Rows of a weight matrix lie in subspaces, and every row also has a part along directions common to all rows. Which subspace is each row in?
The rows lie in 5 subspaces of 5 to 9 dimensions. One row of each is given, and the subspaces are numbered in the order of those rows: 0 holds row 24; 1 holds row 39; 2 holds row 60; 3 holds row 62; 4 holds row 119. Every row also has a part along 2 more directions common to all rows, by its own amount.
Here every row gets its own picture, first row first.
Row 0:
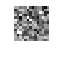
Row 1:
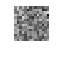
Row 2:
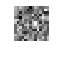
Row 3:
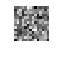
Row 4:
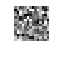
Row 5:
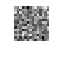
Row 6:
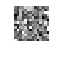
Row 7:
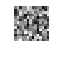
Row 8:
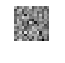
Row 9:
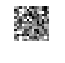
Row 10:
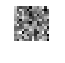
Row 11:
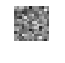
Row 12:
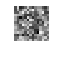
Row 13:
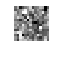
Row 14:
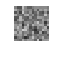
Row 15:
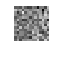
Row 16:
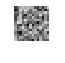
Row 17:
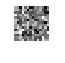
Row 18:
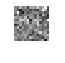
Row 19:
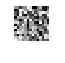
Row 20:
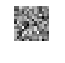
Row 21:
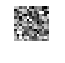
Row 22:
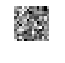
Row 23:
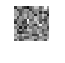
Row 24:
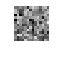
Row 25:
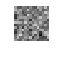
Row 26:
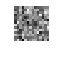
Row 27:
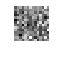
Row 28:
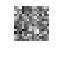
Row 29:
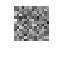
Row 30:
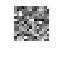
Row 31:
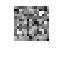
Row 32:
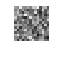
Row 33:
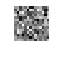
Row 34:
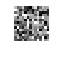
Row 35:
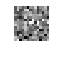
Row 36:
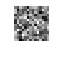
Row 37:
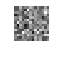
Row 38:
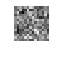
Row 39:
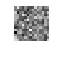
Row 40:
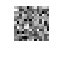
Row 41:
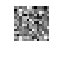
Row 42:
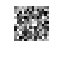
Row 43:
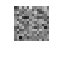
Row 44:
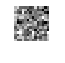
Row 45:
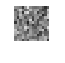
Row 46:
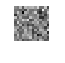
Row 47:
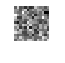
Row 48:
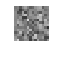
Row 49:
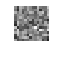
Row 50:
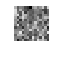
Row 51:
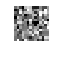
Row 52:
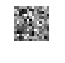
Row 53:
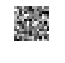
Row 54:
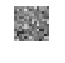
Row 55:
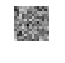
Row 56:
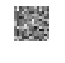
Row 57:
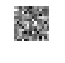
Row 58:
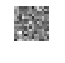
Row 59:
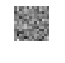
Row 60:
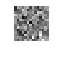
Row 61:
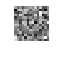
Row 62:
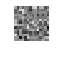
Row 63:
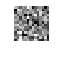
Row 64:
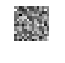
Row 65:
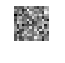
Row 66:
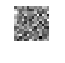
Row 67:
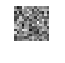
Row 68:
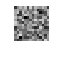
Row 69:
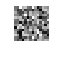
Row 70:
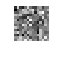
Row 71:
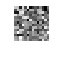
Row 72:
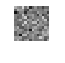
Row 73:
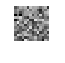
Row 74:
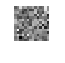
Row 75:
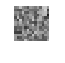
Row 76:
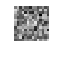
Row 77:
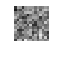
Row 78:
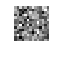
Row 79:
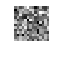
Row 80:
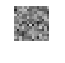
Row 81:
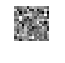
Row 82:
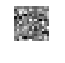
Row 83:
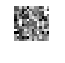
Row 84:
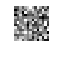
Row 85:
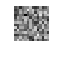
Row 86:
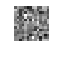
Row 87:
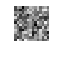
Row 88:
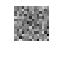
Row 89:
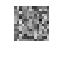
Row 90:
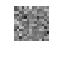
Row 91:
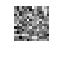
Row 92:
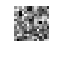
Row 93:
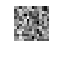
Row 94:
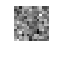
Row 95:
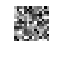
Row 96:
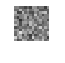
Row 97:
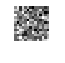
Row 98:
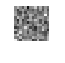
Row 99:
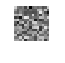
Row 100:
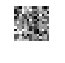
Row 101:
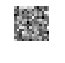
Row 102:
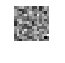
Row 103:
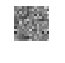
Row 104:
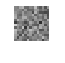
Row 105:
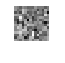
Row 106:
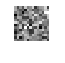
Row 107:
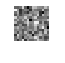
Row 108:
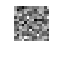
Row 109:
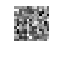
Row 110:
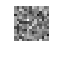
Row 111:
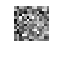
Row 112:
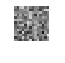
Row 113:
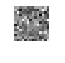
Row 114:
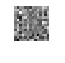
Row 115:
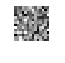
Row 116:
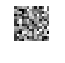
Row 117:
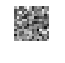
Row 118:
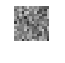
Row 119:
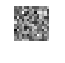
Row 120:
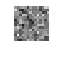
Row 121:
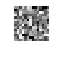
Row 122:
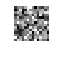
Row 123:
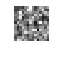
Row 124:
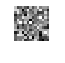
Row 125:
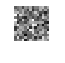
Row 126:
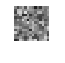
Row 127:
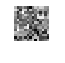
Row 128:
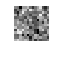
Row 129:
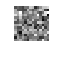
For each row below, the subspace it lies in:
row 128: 1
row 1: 0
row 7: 4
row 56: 3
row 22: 2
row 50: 3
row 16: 2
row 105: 1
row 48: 1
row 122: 1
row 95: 3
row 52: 1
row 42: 0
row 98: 1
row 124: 2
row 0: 0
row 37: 3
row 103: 1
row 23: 2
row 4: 1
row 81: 1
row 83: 1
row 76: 3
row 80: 2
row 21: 0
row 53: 1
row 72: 0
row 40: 3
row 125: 0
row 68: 0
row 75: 4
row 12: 2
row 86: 3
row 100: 1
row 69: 2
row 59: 3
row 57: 2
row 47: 2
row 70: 2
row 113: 4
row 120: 3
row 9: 3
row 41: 1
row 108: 0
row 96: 3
